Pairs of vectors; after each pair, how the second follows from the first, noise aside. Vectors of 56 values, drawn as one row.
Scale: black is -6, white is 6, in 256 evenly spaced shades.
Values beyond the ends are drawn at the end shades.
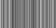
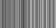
wrapped around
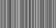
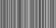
wrapped around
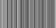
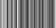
scaled up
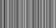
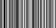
scaled up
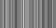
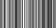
scaled up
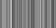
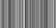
wrapped around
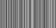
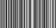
scaled up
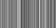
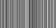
wrapped around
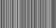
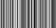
scaled up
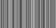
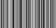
scaled up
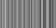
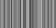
wrapped around
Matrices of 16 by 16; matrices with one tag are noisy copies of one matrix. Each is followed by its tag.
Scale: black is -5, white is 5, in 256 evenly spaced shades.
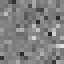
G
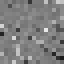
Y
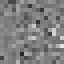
G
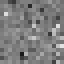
G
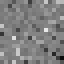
Y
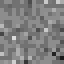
Y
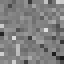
Y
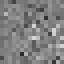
G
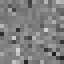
Y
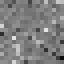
Y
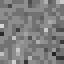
Y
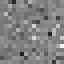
G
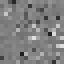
G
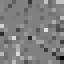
Y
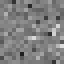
G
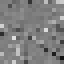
Y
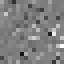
G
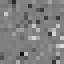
G
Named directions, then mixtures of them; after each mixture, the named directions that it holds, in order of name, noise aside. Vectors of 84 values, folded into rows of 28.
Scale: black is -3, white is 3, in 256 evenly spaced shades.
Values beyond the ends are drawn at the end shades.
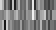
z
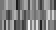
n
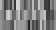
n, z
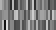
n, z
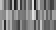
z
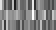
z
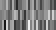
n, z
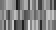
n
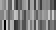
n, z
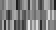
n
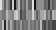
z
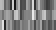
z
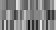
n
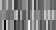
n, z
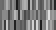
n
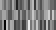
n, z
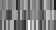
n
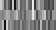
z
